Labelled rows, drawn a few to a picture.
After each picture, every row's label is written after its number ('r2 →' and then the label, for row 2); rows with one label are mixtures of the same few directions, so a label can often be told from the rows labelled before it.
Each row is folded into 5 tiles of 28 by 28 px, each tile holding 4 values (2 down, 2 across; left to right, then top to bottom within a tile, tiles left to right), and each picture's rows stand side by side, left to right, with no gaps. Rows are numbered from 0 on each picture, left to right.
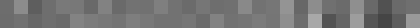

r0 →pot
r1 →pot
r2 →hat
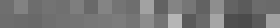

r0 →pot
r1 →hat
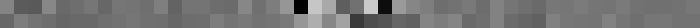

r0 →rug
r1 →pot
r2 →pot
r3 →hat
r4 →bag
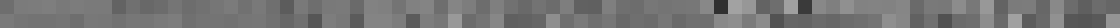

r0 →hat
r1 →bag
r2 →hat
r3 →hat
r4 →rug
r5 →pot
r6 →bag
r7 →hat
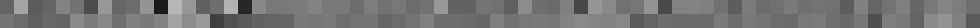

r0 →pot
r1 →pot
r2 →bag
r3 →pot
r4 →pot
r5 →rug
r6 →hat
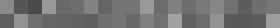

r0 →rug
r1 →hat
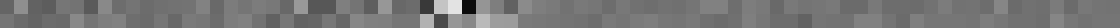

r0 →pot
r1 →hat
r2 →pot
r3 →rug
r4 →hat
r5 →bag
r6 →bag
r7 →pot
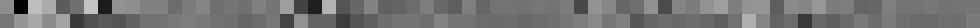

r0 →pot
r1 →bag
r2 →rug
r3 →rug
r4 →pot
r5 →bag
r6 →rug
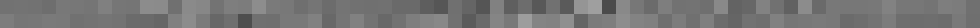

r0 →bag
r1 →bag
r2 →hat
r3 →bag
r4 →rug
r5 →pot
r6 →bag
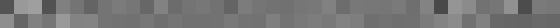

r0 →rug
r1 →pot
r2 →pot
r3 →pot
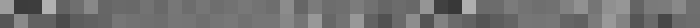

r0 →rug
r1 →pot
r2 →hat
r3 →rug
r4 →bag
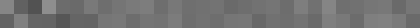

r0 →rug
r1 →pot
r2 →hat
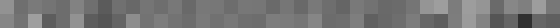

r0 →hat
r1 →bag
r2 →hat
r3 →bag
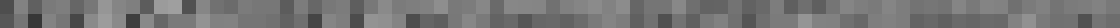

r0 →hat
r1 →rug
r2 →hat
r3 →bag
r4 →bag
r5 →bag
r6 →bag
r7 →bag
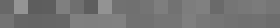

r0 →pot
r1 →bag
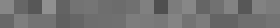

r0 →rug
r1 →pot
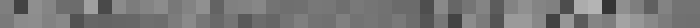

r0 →pot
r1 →bag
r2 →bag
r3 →hat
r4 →rug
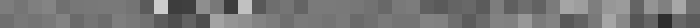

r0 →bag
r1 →pot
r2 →pot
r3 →bag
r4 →bag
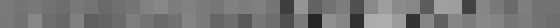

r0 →hat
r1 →bag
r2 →hat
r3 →rug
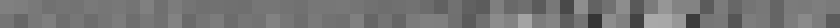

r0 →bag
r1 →hat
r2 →hat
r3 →bag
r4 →hat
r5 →hat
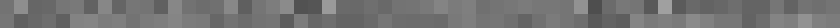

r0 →pot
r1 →pot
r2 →rug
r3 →bag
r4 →pot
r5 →bag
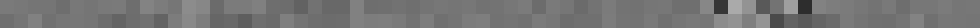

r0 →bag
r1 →bag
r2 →bag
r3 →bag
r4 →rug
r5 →pot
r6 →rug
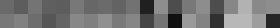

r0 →bag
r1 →hat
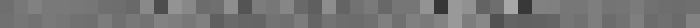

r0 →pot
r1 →pot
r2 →rug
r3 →pot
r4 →hat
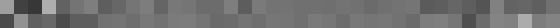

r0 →rug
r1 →pot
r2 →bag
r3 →bag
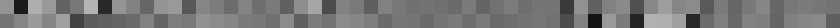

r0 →pot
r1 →rug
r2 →rug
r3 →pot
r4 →hat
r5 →hat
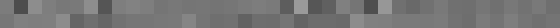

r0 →pot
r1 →bag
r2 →pot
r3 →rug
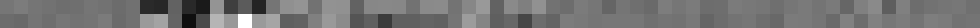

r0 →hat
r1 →bag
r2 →bag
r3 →bag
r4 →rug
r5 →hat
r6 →rug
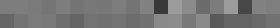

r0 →bag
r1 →pot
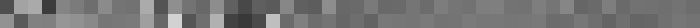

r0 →rug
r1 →hat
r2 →rug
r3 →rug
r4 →rug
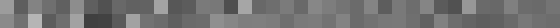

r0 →hat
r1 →pot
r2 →pot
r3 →rug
